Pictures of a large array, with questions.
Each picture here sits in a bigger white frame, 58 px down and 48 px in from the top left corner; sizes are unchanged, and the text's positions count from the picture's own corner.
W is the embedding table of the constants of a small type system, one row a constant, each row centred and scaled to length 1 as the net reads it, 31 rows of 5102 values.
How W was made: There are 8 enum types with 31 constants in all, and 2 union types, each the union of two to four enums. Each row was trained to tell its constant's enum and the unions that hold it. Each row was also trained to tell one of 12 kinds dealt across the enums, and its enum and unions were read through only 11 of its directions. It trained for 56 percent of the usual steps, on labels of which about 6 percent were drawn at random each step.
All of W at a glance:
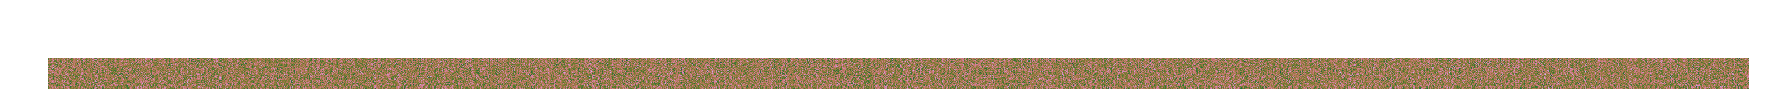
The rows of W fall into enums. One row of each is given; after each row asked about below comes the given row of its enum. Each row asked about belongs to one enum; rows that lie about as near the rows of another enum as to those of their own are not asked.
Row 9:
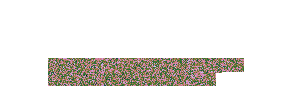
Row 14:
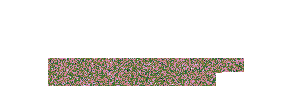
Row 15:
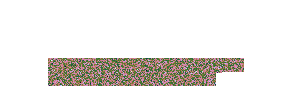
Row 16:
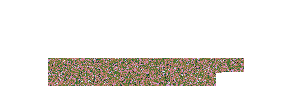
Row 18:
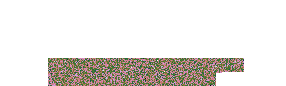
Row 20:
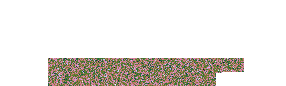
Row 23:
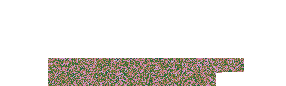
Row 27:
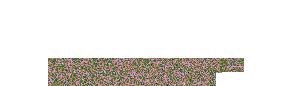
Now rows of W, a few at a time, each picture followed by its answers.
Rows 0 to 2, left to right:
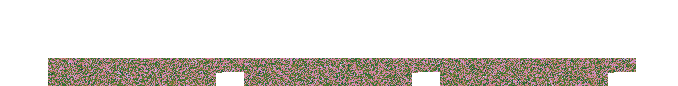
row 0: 9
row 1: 23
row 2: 9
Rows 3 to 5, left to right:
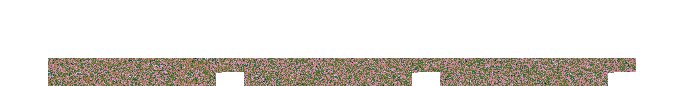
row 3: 9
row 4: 27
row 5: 18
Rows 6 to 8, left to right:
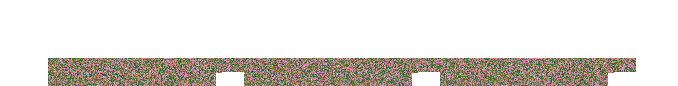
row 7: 9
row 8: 27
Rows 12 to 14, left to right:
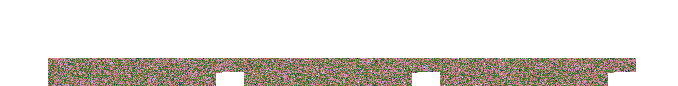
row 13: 23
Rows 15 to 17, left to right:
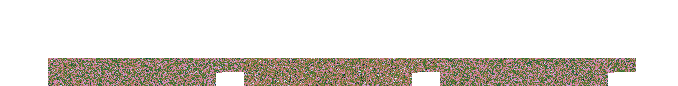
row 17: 27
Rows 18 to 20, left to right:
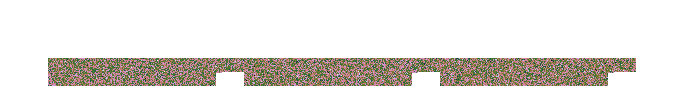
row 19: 27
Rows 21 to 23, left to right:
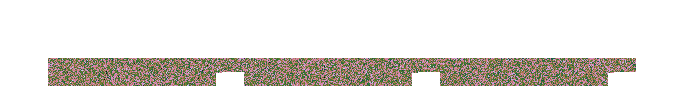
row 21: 20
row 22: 9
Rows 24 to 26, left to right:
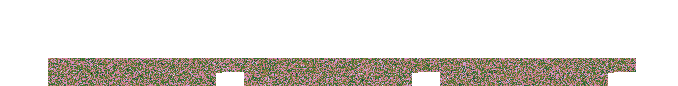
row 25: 18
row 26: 27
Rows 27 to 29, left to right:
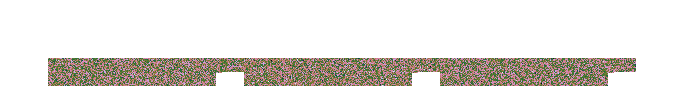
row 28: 23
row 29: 23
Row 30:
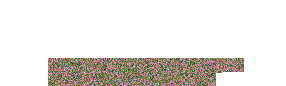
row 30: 23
